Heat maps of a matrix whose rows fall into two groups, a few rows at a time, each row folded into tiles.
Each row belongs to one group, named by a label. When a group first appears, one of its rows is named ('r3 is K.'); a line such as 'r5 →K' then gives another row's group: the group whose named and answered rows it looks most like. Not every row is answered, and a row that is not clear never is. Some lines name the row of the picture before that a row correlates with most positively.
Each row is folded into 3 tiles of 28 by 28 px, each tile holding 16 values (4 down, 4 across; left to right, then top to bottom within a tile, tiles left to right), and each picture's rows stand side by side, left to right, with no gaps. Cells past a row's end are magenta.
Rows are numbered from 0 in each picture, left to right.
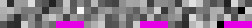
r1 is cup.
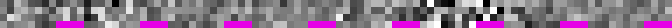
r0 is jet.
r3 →jet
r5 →cup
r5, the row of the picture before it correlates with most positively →1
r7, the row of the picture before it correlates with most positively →0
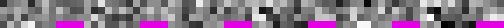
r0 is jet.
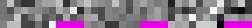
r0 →cup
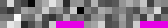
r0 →cup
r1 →cup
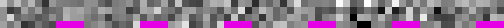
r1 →cup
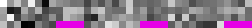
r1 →jet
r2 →cup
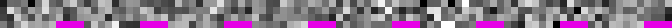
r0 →jet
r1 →jet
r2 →cup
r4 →jet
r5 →jet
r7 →jet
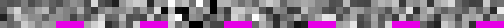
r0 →jet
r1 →cup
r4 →cup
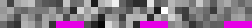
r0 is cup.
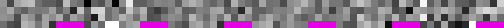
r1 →jet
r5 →cup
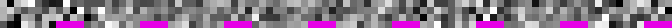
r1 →jet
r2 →cup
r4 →cup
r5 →cup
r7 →cup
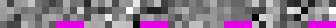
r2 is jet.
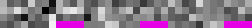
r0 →cup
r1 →jet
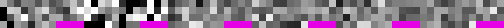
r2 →jet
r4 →jet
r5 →cup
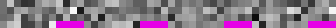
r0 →cup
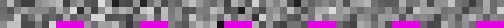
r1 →jet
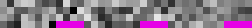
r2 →jet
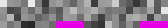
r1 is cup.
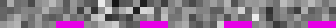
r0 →cup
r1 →jet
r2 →cup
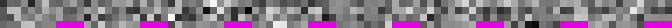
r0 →jet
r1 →cup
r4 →cup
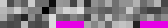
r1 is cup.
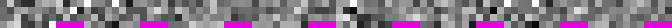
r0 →cup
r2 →jet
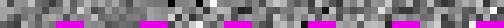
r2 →jet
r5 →cup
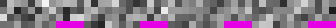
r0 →jet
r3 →cup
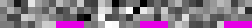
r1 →jet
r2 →cup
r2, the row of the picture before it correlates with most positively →3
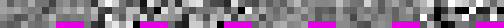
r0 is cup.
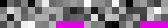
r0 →jet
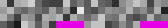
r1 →cup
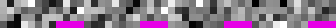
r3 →jet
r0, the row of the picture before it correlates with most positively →0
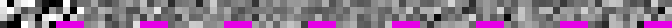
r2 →jet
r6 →jet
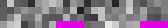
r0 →cup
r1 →jet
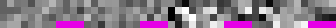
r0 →cup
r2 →jet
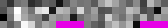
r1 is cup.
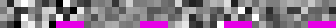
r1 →jet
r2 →cup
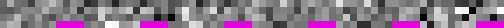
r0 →cup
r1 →jet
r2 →jet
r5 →jet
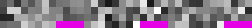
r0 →jet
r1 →cup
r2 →cup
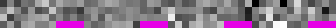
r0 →jet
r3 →jet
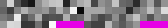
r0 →cup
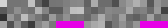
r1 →cup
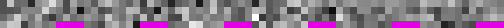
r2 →jet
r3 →jet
